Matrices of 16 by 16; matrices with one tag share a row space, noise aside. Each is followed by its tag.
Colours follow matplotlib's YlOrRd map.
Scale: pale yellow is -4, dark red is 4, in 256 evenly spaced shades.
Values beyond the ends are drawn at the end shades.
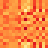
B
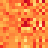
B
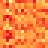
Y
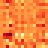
Y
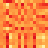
Y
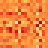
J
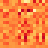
B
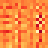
J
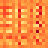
J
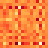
J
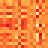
J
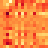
Y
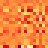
B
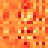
B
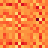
J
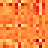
J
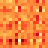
J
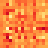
Y
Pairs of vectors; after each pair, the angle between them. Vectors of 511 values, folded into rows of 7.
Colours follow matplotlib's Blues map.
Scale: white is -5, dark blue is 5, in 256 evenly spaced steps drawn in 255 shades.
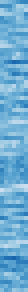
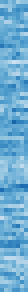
nearly opposite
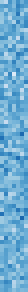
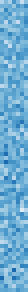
orthogonal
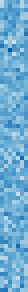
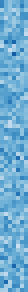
nearly opposite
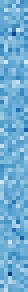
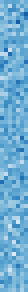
partly opposed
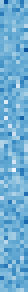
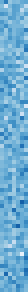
partly aligned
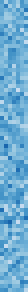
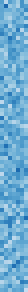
nearly parallel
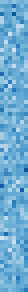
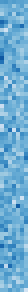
partly opposed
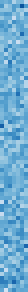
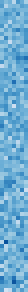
partly aligned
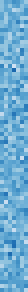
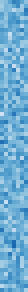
nearly parallel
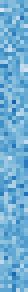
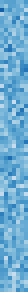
nearly opposite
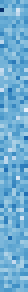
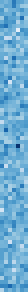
orthogonal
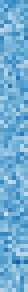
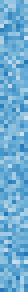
nearly opposite
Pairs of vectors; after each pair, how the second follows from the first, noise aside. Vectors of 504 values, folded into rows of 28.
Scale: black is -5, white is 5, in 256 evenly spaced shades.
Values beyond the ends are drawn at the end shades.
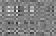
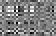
scaled up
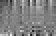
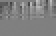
partly zeroed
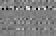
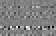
reversed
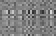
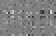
partly zeroed
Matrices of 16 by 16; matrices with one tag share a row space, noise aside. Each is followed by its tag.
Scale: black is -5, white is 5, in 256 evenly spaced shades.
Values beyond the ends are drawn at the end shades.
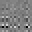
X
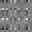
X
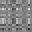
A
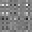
X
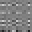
A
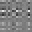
A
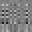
X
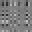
X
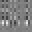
X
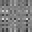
X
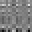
A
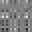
X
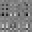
X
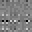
X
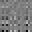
X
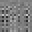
X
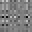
X
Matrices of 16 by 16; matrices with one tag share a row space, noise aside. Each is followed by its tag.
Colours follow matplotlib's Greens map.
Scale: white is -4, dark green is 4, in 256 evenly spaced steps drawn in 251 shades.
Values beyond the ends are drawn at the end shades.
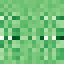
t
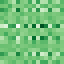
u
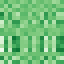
t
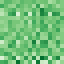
u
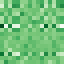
t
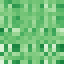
t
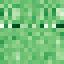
t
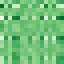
t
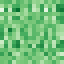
t
